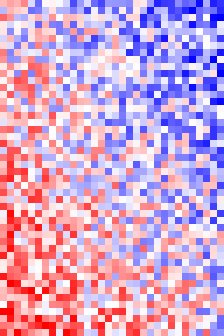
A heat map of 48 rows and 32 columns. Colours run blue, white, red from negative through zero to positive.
Ninth with the highest average: bottom left. Stripes: none. Odd rows or columns: none. Slope: up to the bottom left. Ninth with the lowest average: top right. Mirror symmetry: none.
